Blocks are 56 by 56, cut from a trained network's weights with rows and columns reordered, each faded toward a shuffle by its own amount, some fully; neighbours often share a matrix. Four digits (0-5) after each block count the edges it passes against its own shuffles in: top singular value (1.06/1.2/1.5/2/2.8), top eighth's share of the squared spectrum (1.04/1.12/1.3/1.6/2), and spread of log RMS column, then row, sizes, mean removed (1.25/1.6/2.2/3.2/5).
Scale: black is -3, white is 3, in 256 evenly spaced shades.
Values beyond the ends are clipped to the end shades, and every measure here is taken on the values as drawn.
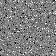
0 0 0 0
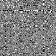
3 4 1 2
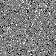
1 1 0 1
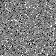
0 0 0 0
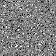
2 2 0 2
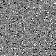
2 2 1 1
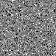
2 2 0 1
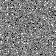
1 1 0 0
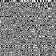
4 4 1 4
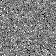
0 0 0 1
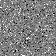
1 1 0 0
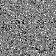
2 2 0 1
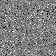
0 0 0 0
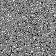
0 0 0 0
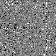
2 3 1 0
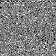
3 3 0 1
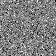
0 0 0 0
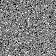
0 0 0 0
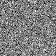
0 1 0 0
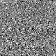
2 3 0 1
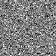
3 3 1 2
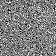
0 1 0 0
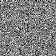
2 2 0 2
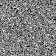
1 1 0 0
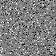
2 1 0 0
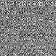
4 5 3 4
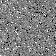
1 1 0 0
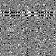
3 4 1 2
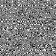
3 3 0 3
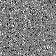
1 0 0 0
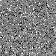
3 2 0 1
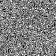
2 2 0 0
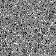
2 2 0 1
